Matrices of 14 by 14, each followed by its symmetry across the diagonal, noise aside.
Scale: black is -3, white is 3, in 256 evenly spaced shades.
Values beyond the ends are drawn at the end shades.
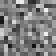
antisymmetric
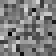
symmetric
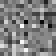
antisymmetric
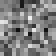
antisymmetric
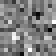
antisymmetric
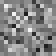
symmetric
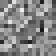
symmetric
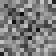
symmetric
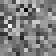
antisymmetric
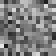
antisymmetric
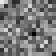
symmetric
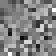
symmetric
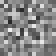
symmetric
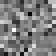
antisymmetric
